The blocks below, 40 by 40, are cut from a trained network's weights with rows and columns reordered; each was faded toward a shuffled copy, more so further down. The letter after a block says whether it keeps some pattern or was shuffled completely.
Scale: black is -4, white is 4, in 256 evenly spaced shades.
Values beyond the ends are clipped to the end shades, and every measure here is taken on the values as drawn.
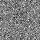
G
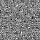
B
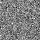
G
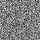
B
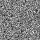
G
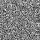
B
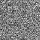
B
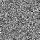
B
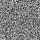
G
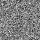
G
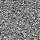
G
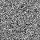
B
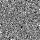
G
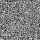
G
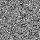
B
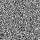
G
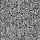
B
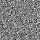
B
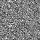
G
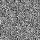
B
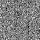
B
